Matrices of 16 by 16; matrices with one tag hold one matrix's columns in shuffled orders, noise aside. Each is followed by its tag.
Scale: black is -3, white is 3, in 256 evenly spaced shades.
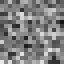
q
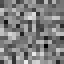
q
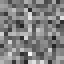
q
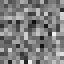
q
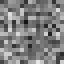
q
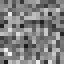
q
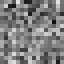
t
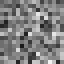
q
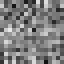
t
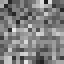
t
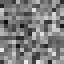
q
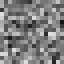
q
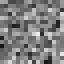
q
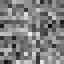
q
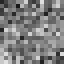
t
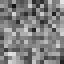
t
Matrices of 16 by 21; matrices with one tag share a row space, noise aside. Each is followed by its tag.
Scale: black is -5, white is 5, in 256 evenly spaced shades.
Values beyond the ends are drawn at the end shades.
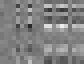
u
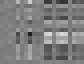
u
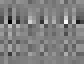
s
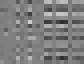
u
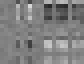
u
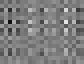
s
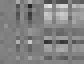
u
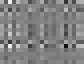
s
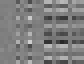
u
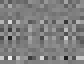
s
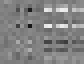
u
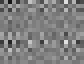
s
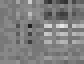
u
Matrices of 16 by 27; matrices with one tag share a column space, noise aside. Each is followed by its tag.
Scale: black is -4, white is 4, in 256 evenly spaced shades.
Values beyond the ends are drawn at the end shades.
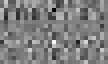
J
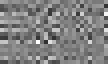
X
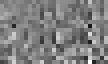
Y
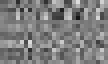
J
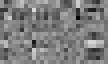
J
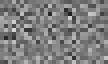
X
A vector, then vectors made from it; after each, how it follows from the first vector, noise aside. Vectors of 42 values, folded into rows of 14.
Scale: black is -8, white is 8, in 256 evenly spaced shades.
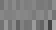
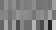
scaled up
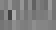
wrapped around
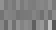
negated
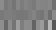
negated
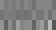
negated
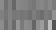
negated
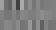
wrapped around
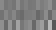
negated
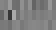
wrapped around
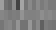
wrapped around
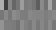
reversed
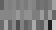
scaled up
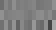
copied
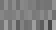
copied
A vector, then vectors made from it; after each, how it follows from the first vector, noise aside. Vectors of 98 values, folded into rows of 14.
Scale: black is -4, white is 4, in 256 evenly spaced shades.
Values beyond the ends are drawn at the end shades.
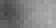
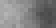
reversed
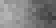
reversed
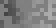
partly zeroed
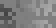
partly zeroed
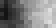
scaled up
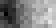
scaled up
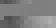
partly zeroed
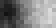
scaled up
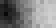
scaled up
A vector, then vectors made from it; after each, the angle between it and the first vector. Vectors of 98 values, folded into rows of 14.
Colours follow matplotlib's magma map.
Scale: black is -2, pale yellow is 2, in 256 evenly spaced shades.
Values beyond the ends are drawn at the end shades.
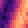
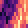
nearly parallel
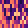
orthogonal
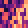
partly aligned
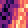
nearly parallel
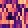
orthogonal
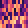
orthogonal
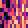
partly aligned
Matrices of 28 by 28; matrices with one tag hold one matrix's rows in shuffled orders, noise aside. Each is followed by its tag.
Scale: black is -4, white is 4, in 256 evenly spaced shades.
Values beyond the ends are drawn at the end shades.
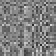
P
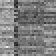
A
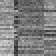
A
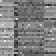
A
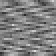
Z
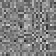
P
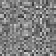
P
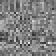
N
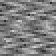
Z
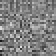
N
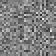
P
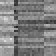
A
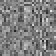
P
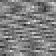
Z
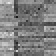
A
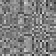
P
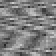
Z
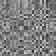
P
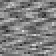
Z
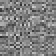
N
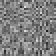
P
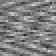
Z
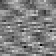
Z
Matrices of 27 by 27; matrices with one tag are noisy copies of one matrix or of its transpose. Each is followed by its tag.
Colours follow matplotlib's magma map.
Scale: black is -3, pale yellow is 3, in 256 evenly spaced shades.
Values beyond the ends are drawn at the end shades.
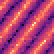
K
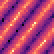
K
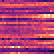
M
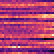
M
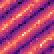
K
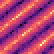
K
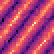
K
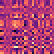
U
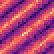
K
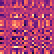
U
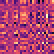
U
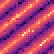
K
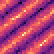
K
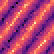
K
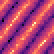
K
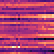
M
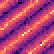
K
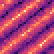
K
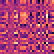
U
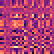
U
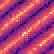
K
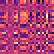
U
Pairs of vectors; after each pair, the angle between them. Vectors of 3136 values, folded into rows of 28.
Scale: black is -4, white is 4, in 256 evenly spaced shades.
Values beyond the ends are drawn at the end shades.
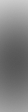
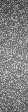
partly opposed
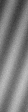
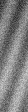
nearly parallel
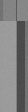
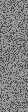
orthogonal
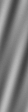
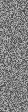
orthogonal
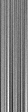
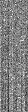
partly opposed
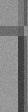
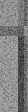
nearly parallel
